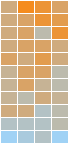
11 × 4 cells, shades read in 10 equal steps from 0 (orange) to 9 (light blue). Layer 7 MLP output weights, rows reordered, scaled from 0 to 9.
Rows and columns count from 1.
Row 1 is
4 0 1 3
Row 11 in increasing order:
7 8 9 9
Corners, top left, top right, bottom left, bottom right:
4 3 9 9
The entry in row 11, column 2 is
8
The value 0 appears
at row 1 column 2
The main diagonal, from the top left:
4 3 6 4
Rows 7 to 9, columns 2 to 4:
3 5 6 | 6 4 5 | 4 7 6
